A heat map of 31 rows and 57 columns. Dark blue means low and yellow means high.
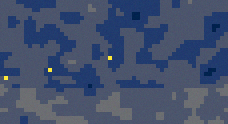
Stripes: none. Mirror symmetry: none. Lone odd cells: 3, each higher than its neighbours. Grain: blotchy. Seam: horizontal, 70% of the way down, the bottom part higher.
